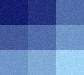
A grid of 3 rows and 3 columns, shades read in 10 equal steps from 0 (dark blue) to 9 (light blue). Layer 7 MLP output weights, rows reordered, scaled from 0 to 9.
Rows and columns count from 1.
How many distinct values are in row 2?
3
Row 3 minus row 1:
6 6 5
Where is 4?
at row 1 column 3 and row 2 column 2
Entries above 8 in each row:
0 0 1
